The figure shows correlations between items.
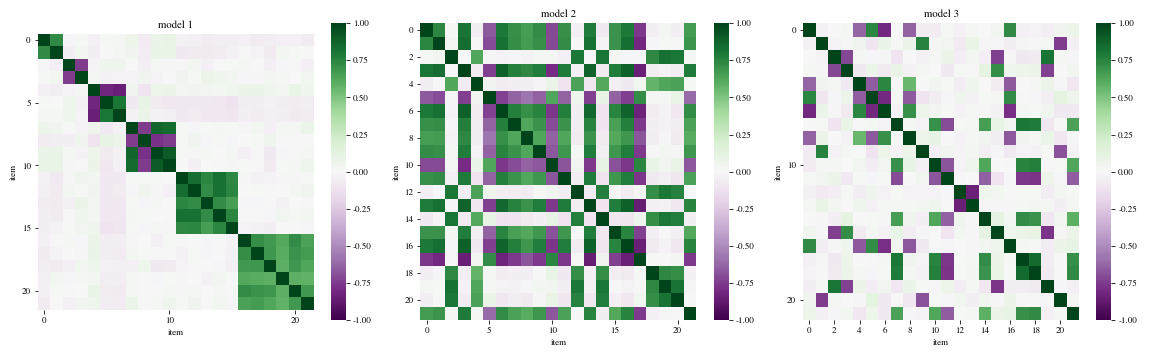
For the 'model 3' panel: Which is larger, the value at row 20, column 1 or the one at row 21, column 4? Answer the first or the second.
the second
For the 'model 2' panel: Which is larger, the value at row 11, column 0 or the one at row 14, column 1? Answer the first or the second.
the first
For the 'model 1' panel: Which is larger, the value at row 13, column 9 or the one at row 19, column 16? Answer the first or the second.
the second
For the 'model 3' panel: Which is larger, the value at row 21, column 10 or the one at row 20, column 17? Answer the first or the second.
the first
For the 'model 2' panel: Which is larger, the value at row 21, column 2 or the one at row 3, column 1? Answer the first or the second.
the second
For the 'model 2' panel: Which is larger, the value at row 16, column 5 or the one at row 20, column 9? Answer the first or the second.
the second
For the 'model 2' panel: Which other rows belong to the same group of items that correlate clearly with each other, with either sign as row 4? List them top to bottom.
2, 12, 14, 18, 19, 20
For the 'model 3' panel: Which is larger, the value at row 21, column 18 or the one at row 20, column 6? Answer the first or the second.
the first
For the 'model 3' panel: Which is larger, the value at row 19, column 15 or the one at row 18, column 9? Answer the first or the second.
the second
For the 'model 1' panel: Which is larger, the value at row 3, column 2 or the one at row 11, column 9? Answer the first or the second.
the second
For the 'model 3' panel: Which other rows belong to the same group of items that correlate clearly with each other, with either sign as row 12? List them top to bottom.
13
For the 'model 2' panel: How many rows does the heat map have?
22
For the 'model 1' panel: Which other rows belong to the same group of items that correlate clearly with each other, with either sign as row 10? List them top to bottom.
7, 8, 9
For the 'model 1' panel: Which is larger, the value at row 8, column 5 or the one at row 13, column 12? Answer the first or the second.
the second
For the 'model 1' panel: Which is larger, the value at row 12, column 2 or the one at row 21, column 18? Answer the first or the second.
the second
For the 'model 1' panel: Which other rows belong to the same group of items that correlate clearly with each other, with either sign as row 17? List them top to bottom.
16, 18, 19, 20, 21
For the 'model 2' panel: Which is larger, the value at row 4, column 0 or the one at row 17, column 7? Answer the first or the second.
the first
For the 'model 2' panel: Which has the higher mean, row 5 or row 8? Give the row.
8
